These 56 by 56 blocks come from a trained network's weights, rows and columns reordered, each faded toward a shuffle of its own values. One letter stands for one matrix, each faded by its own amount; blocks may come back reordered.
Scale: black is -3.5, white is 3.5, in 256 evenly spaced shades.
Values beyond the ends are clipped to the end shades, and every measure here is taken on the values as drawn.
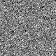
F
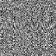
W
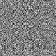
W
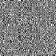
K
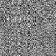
W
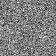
F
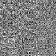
W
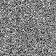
F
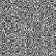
K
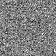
F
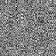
W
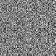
W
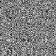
W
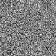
W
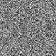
W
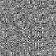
K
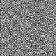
K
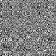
K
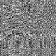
K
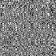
K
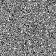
F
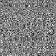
K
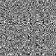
K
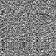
W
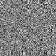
W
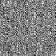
W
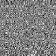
K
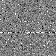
F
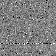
F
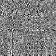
K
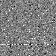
F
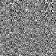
K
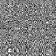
K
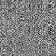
W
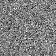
F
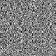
W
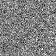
F
